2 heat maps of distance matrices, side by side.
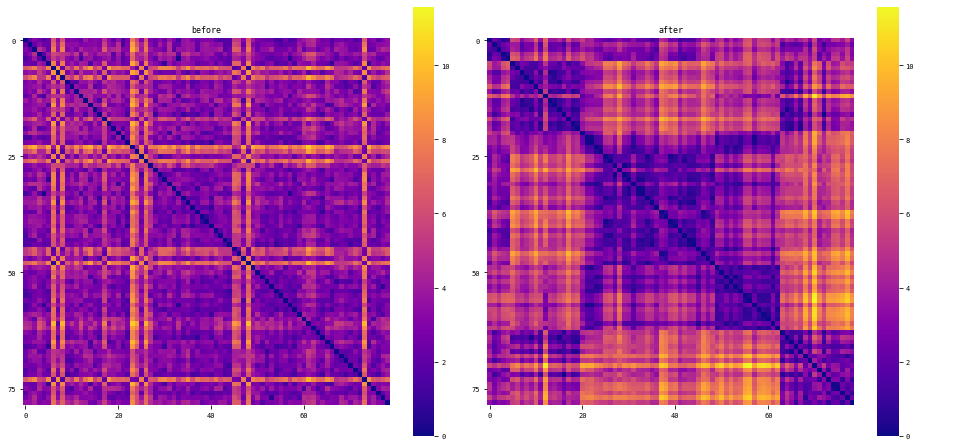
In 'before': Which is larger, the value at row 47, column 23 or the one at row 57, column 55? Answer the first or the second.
the first
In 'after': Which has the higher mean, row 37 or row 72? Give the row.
37
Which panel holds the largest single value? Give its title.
after
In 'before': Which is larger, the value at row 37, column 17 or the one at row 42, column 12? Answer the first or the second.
the first
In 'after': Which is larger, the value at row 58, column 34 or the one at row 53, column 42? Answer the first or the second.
the first
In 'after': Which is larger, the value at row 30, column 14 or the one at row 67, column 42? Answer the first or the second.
the second
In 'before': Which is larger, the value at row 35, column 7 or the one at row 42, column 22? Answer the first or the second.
the second
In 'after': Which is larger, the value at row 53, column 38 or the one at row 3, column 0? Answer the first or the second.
the first
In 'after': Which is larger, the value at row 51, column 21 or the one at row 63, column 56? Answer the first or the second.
the second
